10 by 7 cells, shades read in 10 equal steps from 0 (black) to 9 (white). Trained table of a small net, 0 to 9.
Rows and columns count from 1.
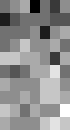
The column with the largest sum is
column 7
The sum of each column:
48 48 51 47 51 53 55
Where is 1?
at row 2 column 1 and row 3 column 5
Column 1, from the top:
4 1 4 4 7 4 6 5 7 6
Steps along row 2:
up up same same down same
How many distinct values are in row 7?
3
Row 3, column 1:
4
